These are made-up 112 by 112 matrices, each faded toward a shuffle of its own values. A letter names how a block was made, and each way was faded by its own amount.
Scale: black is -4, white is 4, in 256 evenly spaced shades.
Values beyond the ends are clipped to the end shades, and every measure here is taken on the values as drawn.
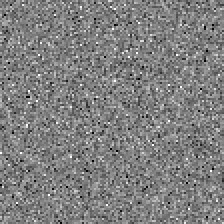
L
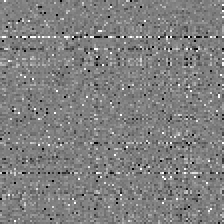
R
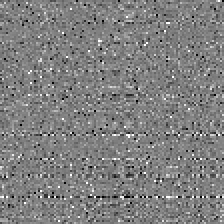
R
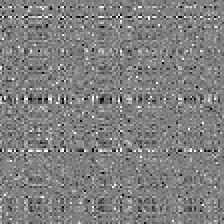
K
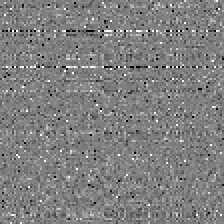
R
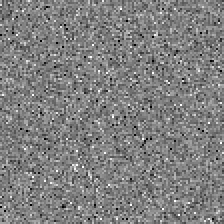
L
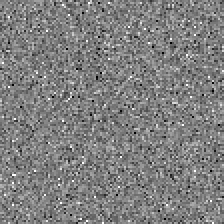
L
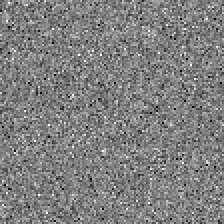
L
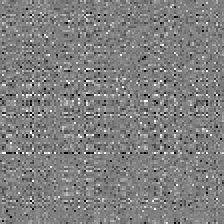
K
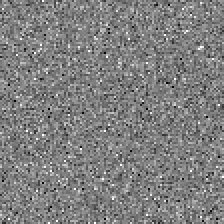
L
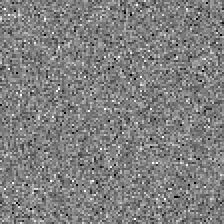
L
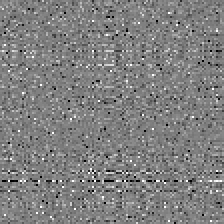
R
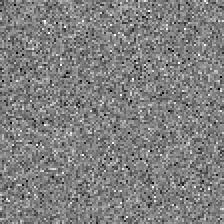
L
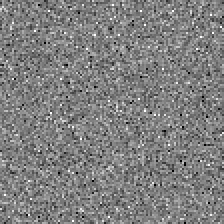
L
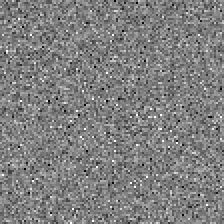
L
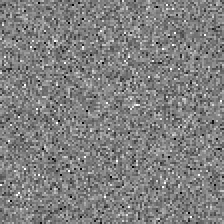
L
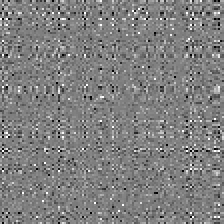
K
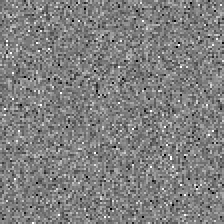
L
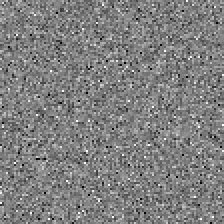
L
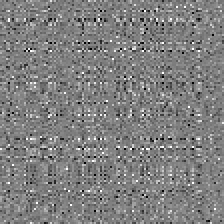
K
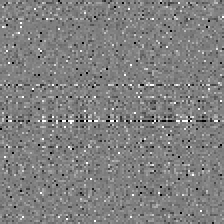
R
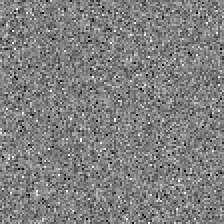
L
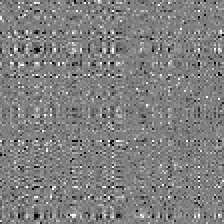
K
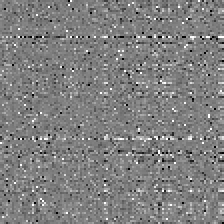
R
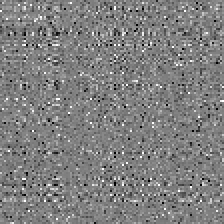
R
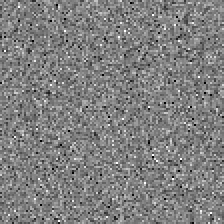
L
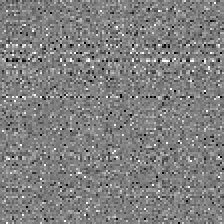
R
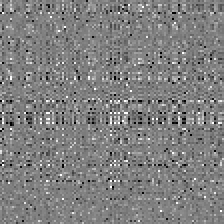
K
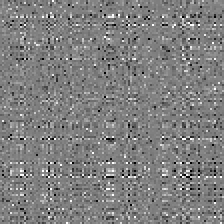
K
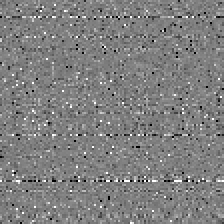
R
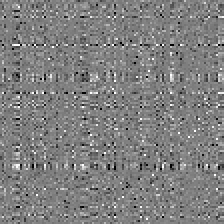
K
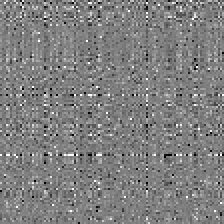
K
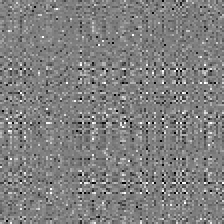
K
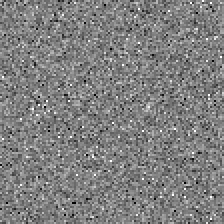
L
